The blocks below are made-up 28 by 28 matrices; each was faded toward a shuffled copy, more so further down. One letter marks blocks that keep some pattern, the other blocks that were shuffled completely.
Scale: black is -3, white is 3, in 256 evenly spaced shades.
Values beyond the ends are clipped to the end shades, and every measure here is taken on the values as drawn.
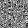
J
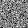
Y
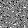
Y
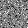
Y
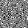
J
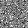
Y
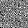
J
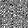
J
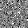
J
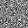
J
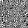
J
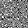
J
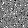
Y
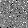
Y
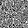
J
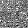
J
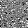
J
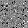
J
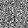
J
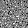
Y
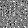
J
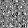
J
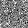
Y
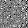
J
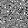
J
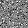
Y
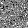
Y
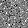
Y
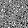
J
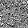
J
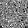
Y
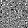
J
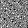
Y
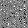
J
